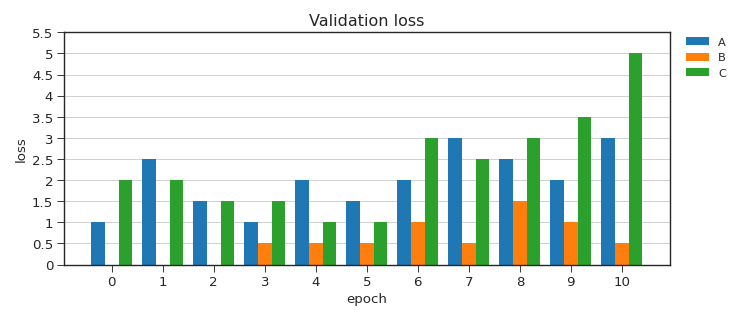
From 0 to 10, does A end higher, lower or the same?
higher
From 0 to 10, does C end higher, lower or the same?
higher
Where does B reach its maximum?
8
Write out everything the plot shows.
Title: Validation loss
x-axis: epoch, ticks 0 1 2 3 4 5 6 7 8 9 10
y-axis: loss, ticks 0 0.5 1 1.5 2 2.5 3 3.5 4 4.5 5 5.5
Legend: A, B, C
Values:
A: 1 2.5 1.5 1 2 1.5 2 3 2.5 2 3
B: 0 0 0 0.5 0.5 0.5 1 0.5 1.5 1 0.5
C: 2 2 1.5 1.5 1 1 3 2.5 3 3.5 5
